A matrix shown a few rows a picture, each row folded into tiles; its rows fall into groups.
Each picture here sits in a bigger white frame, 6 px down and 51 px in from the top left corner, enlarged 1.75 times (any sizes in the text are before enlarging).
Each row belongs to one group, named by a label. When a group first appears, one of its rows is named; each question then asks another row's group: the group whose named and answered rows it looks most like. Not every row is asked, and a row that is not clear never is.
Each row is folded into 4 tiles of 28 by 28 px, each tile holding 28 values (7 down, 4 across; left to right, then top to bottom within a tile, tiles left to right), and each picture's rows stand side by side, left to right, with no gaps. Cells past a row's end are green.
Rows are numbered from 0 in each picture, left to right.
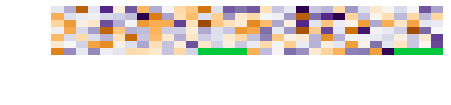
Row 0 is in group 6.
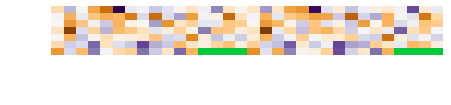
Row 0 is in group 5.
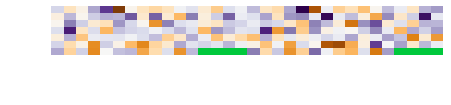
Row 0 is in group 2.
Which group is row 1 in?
2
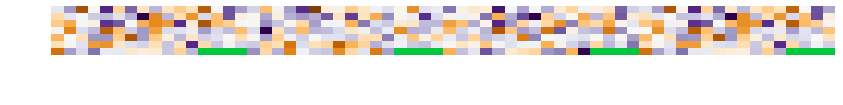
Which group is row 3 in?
6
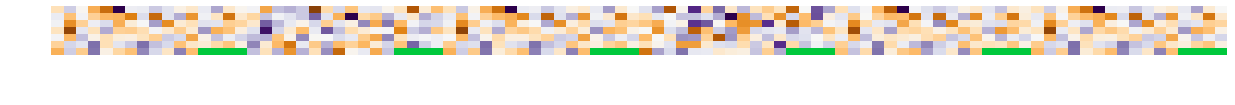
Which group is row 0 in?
5
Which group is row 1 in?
2
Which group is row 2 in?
5
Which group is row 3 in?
6
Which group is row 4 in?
5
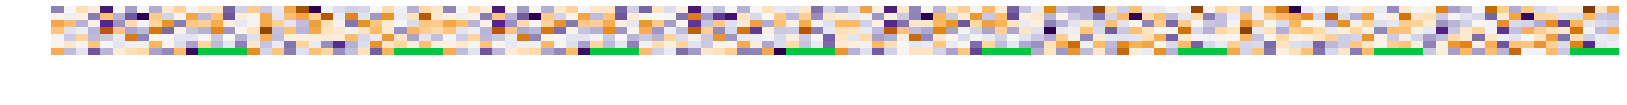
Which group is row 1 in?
5
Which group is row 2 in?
6
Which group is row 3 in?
6
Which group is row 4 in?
6
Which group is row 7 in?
2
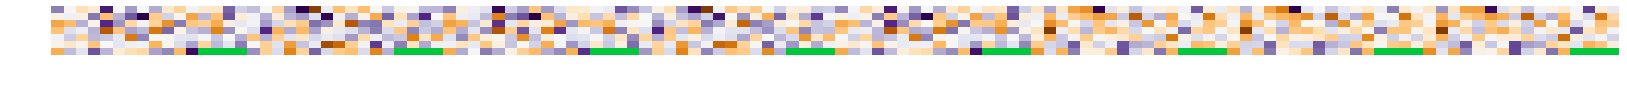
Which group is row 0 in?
6
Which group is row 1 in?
2
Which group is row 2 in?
6
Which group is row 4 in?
6
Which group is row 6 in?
5
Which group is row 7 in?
5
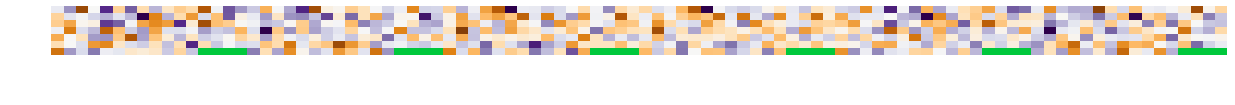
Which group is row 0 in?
6
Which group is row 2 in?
5
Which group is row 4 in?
6
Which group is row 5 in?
2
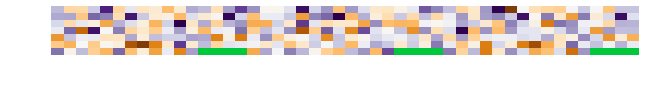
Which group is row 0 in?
2
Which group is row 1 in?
6
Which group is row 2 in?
2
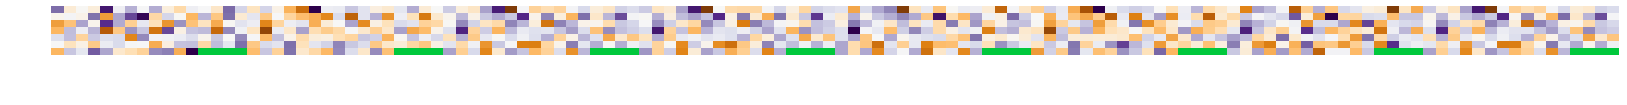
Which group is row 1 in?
5
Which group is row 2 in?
2
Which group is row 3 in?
2
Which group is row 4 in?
2
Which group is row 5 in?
5
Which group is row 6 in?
2
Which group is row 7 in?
2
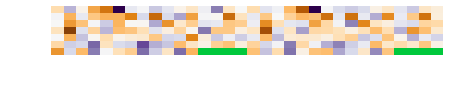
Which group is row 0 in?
5
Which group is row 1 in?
5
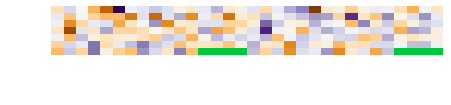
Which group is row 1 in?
2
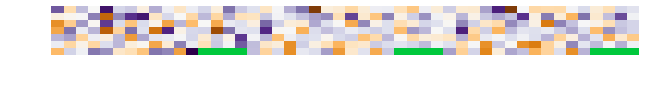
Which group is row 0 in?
6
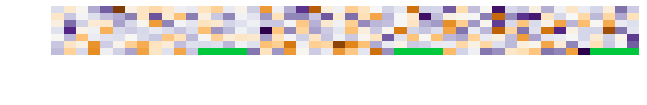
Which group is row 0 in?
2
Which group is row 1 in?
2
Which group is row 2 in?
6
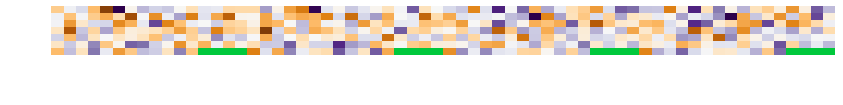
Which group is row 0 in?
5
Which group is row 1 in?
5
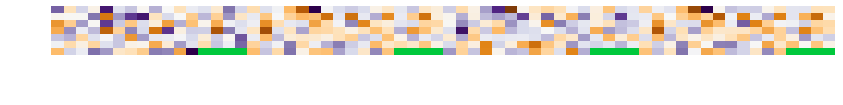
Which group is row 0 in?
6
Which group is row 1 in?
5
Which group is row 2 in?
2
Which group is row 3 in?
5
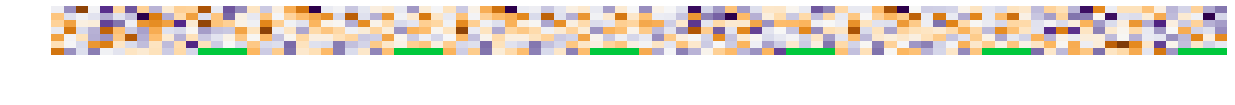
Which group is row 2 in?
5
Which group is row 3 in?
6
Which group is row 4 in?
5
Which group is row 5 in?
2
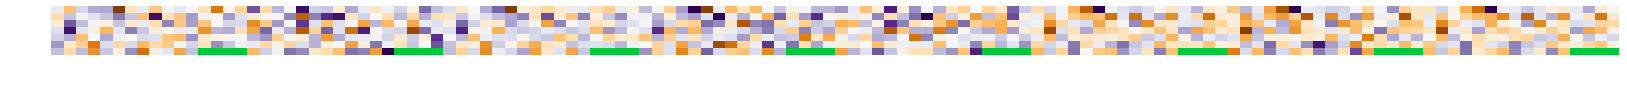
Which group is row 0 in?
2
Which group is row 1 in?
6
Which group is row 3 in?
2
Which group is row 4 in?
6
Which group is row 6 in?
5
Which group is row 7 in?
5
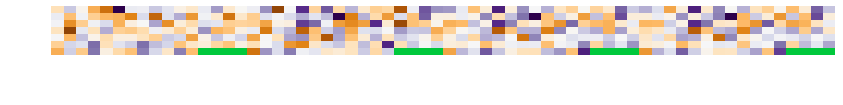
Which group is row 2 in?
6
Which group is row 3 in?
6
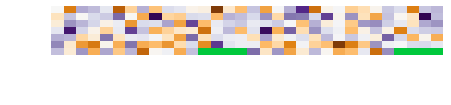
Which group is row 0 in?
2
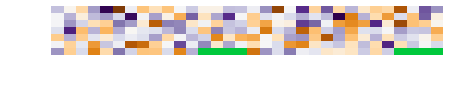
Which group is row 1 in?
6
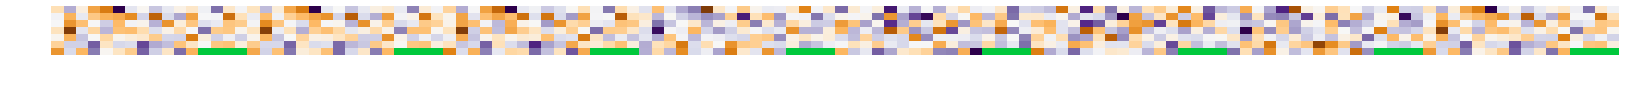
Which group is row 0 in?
5
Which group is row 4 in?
6
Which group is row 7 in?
5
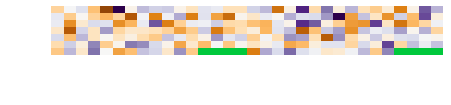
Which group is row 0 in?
5
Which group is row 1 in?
6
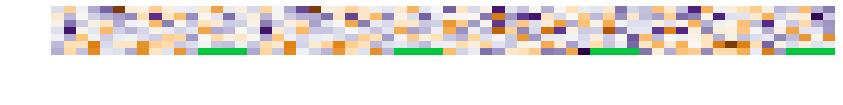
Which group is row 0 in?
2
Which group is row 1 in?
2
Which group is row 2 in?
6
